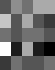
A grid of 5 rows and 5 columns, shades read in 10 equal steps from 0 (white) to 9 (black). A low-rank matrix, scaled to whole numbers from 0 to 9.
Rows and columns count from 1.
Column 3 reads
5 3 5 3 6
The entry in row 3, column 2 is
6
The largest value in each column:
7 8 6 8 9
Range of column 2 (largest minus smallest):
4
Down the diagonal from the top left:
6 6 5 8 5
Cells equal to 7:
2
